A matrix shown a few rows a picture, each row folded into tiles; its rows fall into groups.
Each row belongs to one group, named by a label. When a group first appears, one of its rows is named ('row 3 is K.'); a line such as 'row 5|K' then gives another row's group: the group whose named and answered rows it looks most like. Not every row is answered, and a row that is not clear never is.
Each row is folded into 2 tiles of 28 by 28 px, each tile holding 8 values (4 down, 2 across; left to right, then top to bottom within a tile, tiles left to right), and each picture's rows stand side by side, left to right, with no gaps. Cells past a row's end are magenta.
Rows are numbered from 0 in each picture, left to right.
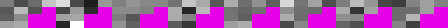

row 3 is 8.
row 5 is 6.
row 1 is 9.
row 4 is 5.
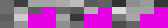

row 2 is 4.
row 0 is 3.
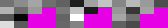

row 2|8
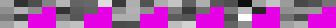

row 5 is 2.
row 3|5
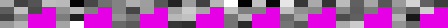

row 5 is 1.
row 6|5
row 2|8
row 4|1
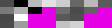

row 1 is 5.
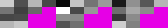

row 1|4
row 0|5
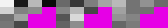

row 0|1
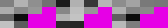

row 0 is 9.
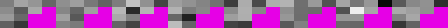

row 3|9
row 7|4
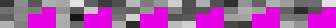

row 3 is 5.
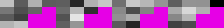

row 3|4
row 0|5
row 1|3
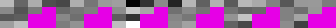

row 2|2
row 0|5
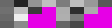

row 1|8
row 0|3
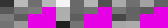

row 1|6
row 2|5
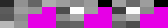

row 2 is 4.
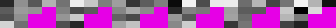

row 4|6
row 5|8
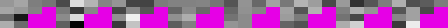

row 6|2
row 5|8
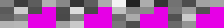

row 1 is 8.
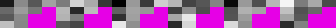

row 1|8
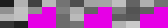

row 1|3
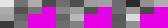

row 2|3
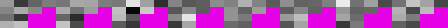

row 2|8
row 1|9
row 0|2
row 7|8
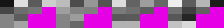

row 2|5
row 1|1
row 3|5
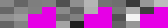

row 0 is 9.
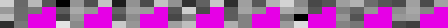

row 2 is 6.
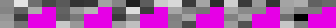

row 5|9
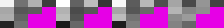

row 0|6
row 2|6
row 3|1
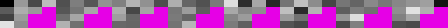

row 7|4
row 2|8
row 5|8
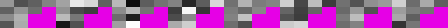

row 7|6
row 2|2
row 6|3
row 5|5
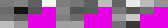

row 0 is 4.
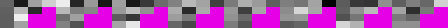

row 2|2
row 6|2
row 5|4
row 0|3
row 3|8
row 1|1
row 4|8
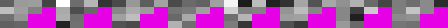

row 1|6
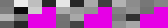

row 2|9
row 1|1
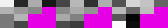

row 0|1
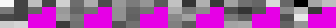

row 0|5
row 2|6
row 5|3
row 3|1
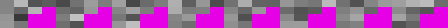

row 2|2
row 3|1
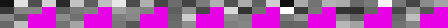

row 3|3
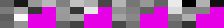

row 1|8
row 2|6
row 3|1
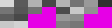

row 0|5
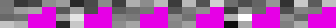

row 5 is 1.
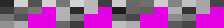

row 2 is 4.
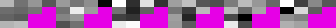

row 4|9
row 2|5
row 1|4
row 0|5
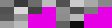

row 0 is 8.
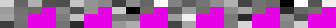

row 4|2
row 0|6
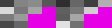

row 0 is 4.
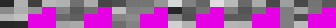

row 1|5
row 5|2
